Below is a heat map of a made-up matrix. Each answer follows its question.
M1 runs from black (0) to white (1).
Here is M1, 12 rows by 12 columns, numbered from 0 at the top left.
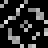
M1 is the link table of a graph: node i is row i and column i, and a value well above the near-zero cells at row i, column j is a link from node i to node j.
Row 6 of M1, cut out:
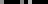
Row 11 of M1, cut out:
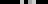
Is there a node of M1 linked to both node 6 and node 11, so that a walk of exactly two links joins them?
yes
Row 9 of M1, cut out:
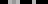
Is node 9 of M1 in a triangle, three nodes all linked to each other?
yes
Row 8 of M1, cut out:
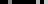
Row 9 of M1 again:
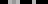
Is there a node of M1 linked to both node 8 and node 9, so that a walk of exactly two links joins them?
yes
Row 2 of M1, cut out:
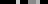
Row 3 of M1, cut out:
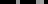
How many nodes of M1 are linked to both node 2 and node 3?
2
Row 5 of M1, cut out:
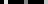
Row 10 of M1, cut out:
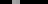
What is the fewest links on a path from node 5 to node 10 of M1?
5
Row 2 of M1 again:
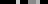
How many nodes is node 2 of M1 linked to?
4
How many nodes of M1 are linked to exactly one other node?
0
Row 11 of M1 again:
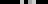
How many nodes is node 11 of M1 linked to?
3
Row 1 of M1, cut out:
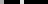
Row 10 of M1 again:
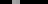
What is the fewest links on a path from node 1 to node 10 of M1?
6
